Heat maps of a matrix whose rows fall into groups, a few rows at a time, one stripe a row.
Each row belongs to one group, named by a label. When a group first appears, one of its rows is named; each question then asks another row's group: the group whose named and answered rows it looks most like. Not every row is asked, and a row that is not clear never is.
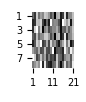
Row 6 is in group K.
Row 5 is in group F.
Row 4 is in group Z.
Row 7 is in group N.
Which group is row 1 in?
Z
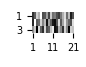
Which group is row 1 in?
F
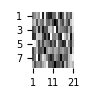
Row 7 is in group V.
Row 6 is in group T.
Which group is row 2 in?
K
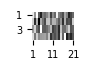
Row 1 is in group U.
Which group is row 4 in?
U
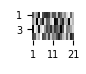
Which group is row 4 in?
F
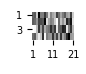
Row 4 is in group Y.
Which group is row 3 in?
N
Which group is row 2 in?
T
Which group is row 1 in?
T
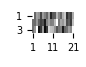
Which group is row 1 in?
U
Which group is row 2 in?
T
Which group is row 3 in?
T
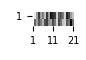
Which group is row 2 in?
U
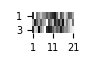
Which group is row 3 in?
V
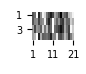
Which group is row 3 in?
K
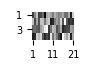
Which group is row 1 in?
T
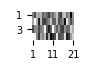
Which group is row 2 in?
N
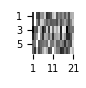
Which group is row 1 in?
V
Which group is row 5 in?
T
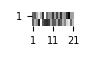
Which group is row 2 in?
N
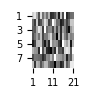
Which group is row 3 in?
Y
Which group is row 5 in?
F
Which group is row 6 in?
N
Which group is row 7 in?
T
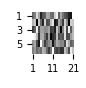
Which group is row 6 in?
K
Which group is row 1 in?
T
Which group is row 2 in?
K
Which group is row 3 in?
Z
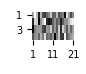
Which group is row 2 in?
V
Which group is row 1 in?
N
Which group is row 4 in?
Z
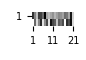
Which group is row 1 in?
T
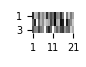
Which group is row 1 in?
Z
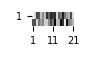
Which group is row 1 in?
N
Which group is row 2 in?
Z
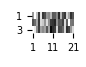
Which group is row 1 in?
N
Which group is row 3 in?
U
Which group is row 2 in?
Z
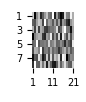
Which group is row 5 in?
T
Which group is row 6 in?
F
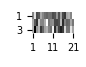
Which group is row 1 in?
N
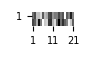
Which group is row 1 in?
F
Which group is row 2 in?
V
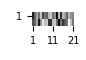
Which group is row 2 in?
V
